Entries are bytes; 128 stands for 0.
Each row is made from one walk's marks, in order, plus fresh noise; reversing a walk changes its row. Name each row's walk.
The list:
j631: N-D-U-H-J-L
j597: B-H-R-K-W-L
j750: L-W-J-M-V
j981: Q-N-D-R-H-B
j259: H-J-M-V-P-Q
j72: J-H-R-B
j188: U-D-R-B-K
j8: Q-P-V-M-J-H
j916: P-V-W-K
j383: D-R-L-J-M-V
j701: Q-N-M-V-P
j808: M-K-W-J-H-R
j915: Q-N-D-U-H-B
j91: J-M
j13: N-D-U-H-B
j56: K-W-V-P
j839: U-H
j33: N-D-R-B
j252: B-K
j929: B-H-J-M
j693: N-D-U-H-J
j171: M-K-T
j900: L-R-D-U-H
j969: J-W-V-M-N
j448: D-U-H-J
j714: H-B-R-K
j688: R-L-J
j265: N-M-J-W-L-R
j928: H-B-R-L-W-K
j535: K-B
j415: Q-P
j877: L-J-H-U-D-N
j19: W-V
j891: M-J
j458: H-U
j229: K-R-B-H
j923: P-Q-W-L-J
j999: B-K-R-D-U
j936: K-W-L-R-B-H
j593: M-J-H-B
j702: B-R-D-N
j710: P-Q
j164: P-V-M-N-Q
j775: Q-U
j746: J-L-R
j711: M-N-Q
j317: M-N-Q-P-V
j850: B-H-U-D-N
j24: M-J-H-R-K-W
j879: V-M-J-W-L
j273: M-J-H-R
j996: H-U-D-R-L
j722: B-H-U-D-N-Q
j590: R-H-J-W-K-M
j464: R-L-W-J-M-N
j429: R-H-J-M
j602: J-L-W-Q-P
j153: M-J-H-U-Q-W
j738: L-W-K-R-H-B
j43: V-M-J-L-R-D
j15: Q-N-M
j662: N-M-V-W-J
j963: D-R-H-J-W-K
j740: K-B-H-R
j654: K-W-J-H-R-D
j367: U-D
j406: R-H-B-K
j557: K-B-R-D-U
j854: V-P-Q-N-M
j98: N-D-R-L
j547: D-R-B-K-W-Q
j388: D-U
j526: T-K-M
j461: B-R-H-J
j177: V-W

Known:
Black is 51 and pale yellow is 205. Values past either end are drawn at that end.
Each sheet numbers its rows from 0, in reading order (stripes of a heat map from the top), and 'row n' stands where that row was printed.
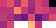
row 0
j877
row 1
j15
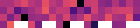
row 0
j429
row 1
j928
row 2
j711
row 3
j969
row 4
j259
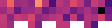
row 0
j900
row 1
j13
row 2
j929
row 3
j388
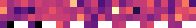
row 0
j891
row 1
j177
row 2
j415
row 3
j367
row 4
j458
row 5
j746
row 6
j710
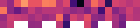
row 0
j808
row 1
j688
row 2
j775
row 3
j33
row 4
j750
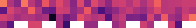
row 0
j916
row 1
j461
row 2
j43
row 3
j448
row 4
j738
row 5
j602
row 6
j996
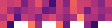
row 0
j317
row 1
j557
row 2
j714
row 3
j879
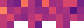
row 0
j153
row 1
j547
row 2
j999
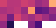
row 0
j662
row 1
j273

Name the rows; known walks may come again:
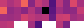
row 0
j654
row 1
j388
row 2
j547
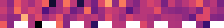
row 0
j714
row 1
j711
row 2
j915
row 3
j24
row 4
j631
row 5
j722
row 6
j963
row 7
j164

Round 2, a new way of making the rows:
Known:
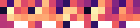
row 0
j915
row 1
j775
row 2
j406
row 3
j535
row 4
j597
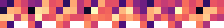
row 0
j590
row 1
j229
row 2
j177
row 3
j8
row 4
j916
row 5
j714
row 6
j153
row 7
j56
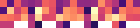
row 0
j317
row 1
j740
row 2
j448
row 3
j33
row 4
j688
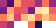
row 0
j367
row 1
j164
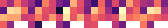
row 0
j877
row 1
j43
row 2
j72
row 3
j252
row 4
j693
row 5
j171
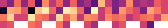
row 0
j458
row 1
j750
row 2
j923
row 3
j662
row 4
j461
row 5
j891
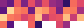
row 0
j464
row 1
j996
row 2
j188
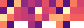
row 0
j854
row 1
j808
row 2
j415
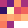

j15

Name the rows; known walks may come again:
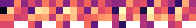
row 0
j929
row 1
j877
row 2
j710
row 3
j711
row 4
j33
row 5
j981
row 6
j839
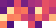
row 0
j464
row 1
j24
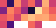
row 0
j879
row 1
j775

